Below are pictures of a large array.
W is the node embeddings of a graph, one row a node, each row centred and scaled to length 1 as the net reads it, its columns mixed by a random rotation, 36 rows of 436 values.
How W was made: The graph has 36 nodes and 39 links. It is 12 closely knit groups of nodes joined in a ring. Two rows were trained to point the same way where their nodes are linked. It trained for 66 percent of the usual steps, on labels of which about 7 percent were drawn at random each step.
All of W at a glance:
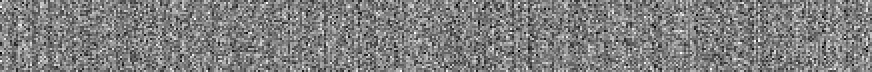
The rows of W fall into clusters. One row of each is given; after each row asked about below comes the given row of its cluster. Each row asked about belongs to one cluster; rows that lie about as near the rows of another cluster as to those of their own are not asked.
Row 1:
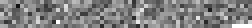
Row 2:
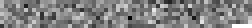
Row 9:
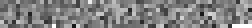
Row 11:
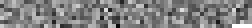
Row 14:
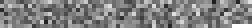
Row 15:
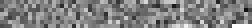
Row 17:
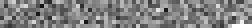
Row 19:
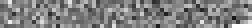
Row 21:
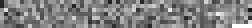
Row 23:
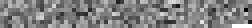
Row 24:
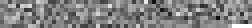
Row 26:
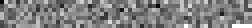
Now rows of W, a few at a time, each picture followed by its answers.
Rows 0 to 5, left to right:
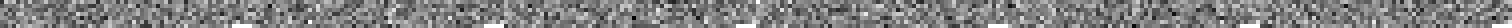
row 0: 26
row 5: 19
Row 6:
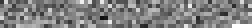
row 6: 26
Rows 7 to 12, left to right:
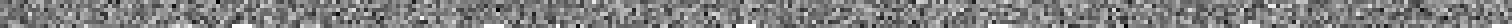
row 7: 15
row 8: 23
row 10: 14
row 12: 24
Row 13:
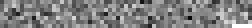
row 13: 21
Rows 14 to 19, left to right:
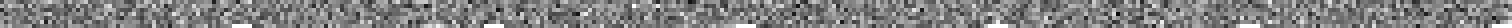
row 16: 24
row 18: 1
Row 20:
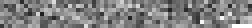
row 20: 2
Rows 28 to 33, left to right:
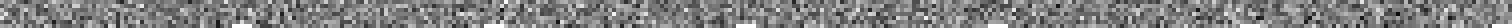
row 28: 11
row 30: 11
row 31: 23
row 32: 21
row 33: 9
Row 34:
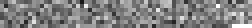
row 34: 17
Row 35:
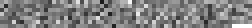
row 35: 1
